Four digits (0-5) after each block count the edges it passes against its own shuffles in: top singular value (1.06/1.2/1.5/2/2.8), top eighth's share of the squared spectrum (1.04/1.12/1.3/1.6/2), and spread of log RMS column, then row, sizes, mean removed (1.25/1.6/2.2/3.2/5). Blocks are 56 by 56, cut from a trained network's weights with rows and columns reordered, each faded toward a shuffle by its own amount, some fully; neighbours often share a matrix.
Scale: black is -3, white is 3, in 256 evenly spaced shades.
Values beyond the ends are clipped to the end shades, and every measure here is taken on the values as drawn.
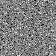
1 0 0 0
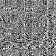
2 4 1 3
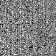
2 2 1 1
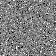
0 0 0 0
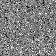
0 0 0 0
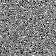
0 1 0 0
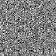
3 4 2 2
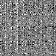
3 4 2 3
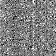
2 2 1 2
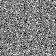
0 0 0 0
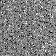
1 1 0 0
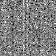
2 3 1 2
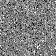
0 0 0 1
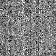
2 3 1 2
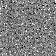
0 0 0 1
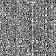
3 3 1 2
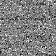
1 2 1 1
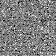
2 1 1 0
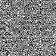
2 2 2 0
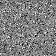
0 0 0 0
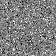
0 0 0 0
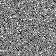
0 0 0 0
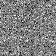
1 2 0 1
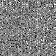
1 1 0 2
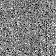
2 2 0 1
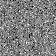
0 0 0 0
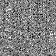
2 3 0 2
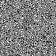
1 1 0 0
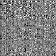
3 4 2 3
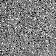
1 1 0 1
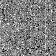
1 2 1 1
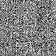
1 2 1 1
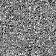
2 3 1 1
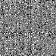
2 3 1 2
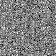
1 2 0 1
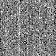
2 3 1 1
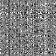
3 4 2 3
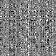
3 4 2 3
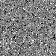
0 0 0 0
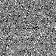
1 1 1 0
